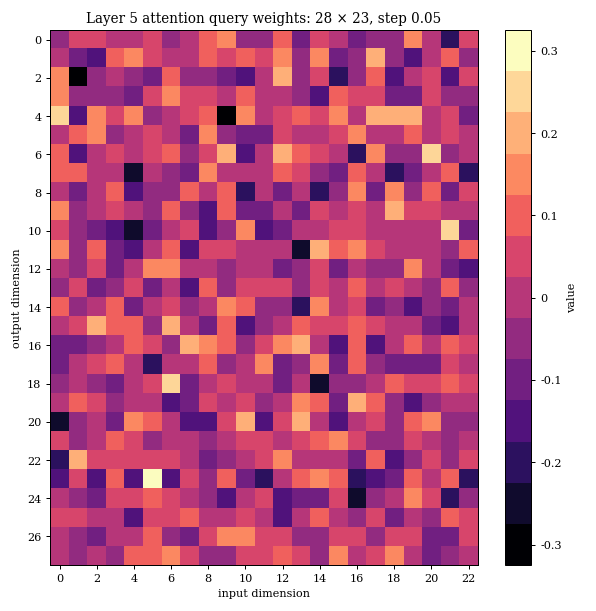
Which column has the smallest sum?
1
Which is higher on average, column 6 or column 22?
column 6
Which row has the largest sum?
4
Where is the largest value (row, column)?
23 5
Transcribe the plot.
Title: Layer 5 attention query weights: 28 × 23, step 0.05
x-axis: input dimension, ticks 0 2 4 6 8 10 12 14 16 18 20 22
y-axis: output dimension, ticks 0 2 4 6 8 10 12 14 16 18 20 22 24 26 (0 at the top)
Colour bar: value, ticks -0.3 -0.2 -0.1 0 0.1 0.2 0.3
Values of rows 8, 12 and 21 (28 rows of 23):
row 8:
0 -0.1 0 0.1 -0.15 -0.05 -0.05 0.1 0 0.1 -0.2 0 -0.1 0 -0.2 -0.05 0.15 -0.1 0.15 -0.05 0.1 -0.1 0.05
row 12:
0 -0.05 0.05 -0.1 0 0.15 0.15 0 0 -0.05 0 0 -0.1 -0.05 0.05 -0.1 0 -0.05 -0.05 0.15 0 -0.1 -0.15
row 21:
0.05 -0.05 0 0.1 0.05 -0.05 0 0 -0.05 0 0.05 0.05 0 0.05 0.1 0.15 0.05 -0.05 -0.05 0.05 0 -0.05 0
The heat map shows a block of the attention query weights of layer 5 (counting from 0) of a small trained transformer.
